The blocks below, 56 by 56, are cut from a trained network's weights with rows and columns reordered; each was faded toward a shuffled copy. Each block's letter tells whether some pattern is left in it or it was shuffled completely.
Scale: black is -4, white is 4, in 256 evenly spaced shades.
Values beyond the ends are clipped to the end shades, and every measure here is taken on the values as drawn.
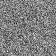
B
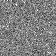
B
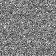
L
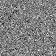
B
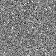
B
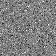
L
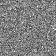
B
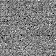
L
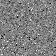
B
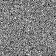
B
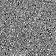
B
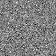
L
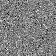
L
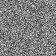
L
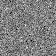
B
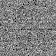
L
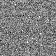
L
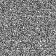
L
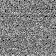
L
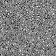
L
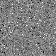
B
